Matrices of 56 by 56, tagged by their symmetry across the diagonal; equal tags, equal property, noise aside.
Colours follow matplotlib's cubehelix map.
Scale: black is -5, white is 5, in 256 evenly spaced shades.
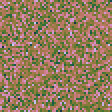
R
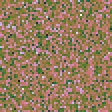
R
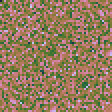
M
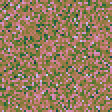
M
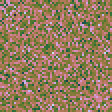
M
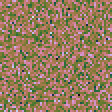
R
